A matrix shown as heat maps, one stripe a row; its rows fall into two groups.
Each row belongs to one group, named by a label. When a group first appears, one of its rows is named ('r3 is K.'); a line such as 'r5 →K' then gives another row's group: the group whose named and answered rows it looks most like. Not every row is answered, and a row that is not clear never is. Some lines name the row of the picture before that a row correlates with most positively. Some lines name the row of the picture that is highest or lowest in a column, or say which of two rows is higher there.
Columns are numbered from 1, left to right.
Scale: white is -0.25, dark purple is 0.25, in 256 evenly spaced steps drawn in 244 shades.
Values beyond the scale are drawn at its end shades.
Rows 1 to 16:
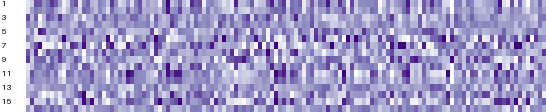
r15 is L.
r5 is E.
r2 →L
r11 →L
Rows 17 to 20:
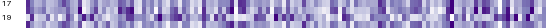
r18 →L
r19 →L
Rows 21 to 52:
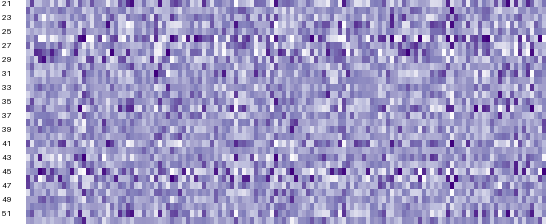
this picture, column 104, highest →45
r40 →L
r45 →E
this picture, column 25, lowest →26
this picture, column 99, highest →26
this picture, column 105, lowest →28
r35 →L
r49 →E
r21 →L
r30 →L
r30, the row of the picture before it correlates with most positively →19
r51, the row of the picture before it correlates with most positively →18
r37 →L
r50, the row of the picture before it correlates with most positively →18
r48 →L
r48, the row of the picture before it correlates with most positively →19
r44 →L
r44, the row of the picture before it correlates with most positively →19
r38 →E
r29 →E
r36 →L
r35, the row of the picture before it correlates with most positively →19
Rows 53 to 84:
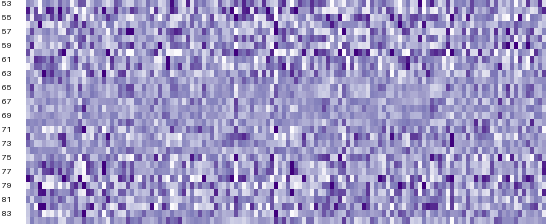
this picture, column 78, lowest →54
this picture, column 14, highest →78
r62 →L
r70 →L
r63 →E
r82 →E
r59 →L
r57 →L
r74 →L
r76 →E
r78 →L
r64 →E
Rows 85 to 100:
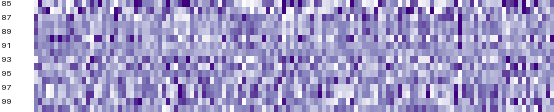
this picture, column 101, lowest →86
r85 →L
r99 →L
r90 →E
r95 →L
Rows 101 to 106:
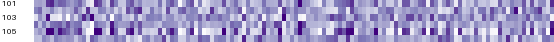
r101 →E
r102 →L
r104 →E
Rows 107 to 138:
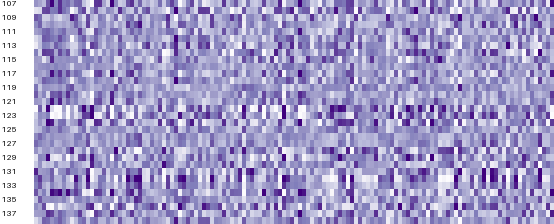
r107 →E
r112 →L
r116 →L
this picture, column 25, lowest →123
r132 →L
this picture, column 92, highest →136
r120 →E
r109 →L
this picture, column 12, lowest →115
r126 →L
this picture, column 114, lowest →132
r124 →E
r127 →L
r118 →L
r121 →E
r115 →E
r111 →E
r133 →L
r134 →E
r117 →E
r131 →L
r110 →L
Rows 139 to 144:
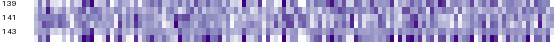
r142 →L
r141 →L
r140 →E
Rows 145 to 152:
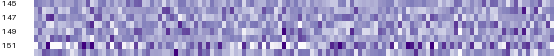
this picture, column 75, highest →151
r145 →L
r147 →E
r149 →L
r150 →E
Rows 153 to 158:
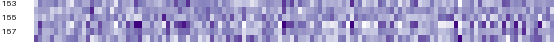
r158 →L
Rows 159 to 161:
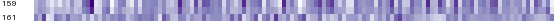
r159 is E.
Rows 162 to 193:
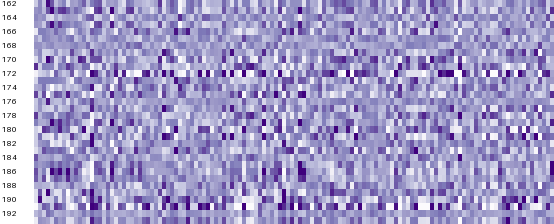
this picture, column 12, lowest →164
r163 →E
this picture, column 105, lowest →183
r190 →L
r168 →L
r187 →E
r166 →L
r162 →E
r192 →E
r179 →E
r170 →E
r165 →E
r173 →L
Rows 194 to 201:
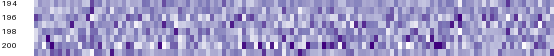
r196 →L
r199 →E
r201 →E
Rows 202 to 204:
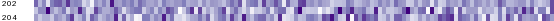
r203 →E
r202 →E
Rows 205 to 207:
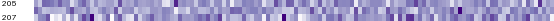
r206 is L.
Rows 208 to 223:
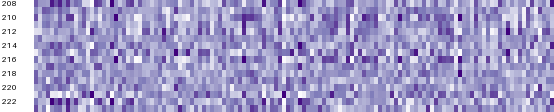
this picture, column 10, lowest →215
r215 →L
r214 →E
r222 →E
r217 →E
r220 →L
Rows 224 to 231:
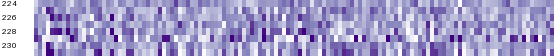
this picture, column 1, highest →229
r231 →E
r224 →L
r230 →E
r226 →E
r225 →E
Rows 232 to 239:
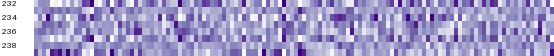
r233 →E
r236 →L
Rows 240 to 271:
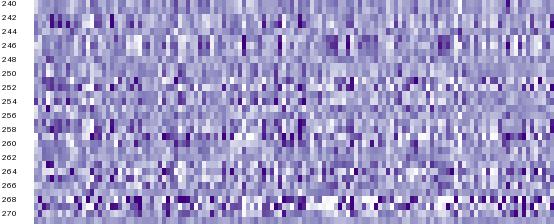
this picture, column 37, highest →268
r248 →E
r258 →E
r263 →E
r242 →E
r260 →L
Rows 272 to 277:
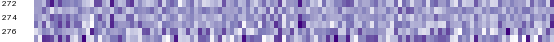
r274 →E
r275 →E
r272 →E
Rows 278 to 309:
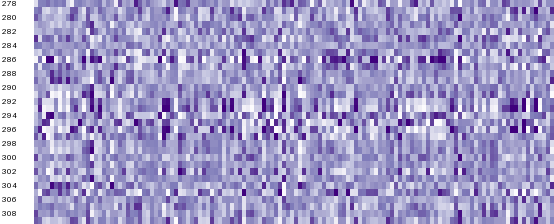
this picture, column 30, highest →295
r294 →E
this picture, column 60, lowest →295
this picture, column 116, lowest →293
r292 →L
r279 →L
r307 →L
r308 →L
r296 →L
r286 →E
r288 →E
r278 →L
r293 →L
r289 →E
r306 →L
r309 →L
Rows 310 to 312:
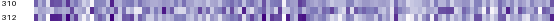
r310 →E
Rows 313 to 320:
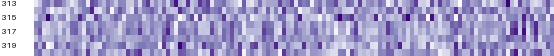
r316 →L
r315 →E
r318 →L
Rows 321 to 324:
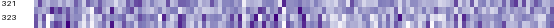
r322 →E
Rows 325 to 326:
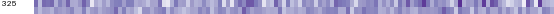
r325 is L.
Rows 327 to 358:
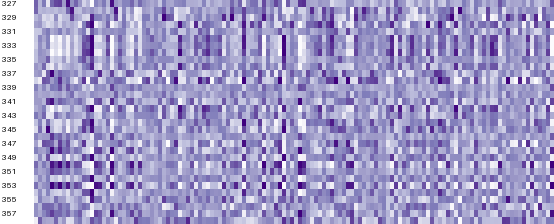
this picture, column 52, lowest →338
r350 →E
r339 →E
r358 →L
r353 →E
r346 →E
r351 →E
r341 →E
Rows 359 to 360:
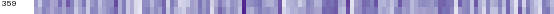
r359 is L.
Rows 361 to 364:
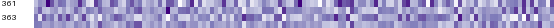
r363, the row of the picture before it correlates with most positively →359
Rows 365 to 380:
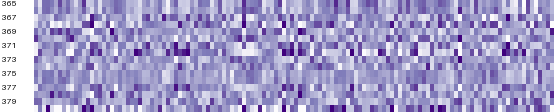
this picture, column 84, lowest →372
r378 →E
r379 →L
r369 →E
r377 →L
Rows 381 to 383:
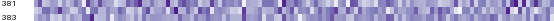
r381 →L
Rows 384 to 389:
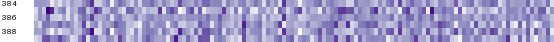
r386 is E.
